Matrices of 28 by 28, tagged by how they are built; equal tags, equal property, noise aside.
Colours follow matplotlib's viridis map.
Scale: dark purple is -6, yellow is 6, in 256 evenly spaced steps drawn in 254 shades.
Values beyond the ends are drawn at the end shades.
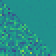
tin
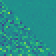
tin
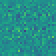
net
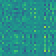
net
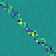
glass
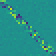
glass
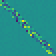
glass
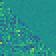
tin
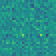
net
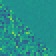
tin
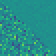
tin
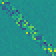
glass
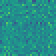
net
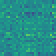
net
